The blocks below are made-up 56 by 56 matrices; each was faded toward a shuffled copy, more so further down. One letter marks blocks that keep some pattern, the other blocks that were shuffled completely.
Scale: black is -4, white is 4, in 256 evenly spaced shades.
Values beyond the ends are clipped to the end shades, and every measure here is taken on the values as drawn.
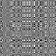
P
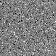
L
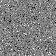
L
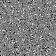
L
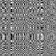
P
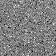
L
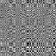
P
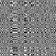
P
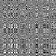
P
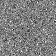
L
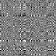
P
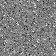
L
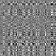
P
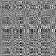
P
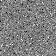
L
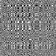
P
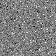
L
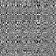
P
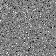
L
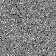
L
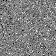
L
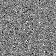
L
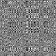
P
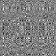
P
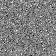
L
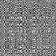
P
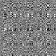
P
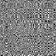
P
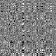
P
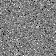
L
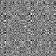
P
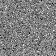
L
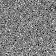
L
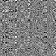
P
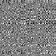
P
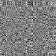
P
